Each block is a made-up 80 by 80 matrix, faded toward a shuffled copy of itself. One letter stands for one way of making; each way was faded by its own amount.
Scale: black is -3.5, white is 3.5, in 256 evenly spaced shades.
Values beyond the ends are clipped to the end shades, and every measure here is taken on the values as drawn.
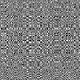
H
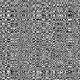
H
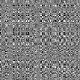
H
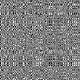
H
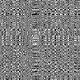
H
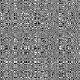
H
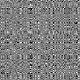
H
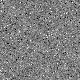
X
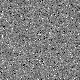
X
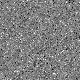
X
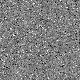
X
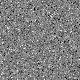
X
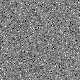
X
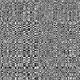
H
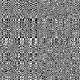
H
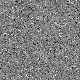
X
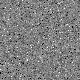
X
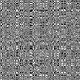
H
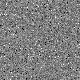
X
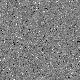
X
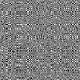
H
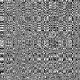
H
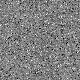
X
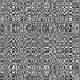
H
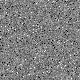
X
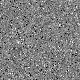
X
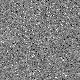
X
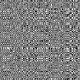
H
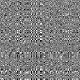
H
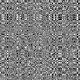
H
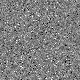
X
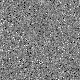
X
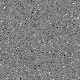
X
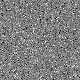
X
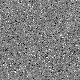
X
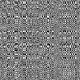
H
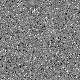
X
